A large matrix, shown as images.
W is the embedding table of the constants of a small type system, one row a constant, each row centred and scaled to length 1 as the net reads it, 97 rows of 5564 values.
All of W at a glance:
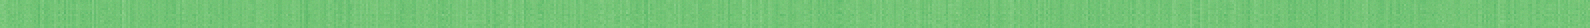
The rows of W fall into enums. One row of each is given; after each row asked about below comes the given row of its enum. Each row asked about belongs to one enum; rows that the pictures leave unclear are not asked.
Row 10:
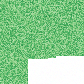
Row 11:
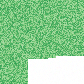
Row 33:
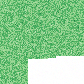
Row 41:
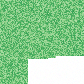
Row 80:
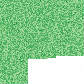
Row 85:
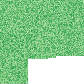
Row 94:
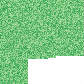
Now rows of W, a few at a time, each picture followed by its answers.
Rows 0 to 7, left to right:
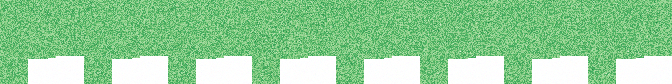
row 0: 41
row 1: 94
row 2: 94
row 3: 85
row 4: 11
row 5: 80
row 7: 80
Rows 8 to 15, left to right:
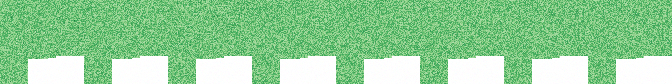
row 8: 33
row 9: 94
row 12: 11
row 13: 94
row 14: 41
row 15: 41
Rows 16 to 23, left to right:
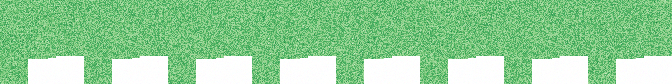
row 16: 85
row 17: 41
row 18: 11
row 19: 33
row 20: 33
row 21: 10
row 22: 41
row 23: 80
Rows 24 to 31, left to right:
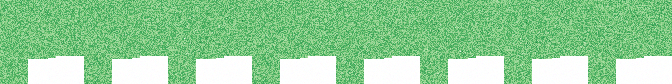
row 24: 41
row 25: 11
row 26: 33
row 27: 11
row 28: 94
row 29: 80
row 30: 33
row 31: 10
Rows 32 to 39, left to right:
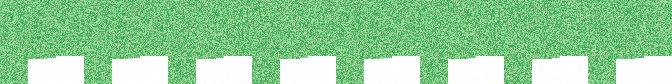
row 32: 33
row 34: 41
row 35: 94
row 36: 33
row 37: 41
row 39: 80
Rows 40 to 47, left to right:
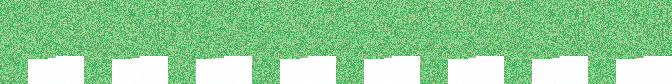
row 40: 11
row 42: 33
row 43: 94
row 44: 94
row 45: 94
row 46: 41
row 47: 41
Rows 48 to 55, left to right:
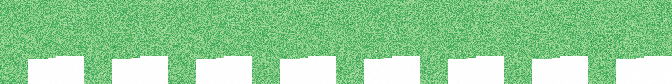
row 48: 11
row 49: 80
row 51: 10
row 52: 80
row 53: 80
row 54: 10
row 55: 85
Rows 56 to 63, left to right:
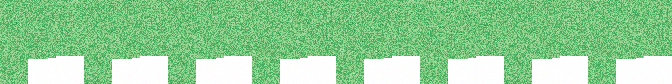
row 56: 80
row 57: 11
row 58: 11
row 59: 41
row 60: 80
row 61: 10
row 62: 11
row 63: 41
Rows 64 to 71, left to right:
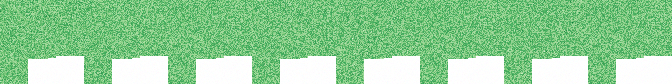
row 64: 10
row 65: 94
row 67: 41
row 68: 33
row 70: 80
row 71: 11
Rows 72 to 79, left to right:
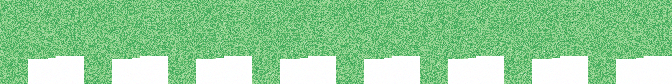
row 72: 41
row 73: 11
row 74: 80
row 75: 80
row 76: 11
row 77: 33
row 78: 80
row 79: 41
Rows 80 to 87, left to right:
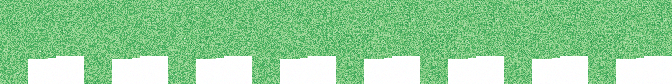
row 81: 11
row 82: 33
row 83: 41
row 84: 85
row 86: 10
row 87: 85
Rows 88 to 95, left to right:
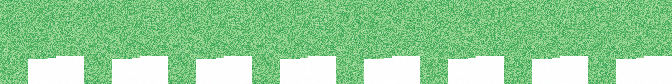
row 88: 80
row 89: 11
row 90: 11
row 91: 11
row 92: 33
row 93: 41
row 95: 94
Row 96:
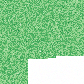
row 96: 80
